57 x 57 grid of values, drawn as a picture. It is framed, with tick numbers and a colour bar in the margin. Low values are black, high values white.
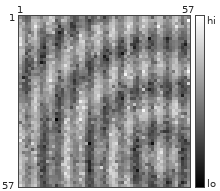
Stripes running up and down repeat 11 times from left to right. The ninth with the lowest average is the bottom right. No seam splits the table. Rings spread out from the bottom right.
